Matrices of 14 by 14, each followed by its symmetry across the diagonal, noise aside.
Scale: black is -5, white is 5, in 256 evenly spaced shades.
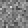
neither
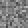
antisymmetric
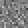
neither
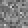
neither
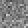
neither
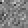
antisymmetric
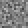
antisymmetric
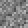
symmetric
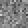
neither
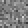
neither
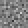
antisymmetric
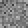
symmetric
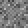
symmetric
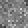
symmetric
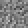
antisymmetric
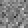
neither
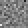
antisymmetric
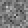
symmetric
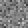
symmetric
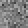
neither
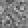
antisymmetric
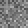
symmetric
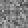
antisymmetric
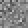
symmetric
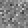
neither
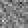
antisymmetric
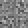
antisymmetric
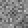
symmetric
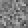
symmetric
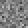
neither
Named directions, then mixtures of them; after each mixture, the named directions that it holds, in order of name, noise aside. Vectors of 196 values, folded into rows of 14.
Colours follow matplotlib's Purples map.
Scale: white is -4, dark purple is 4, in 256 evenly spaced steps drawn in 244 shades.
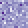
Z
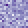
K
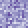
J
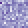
K, Z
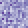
J, Z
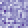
J, Z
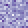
K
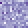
K, Z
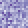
J, Z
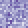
J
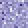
Z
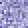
J, Z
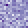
K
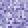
J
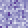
J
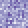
J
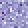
Z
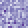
J, Z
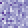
J, Z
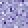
Z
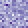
K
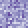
J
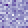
K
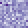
K, Z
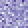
K, Z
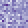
J, K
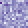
K, Z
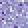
Z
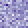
K
